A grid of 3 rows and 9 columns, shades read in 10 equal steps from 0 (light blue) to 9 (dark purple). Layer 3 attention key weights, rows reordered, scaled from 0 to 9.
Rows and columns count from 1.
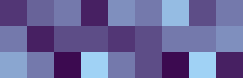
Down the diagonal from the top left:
7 8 9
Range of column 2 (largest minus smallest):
4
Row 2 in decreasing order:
8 7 6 6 6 4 4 4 3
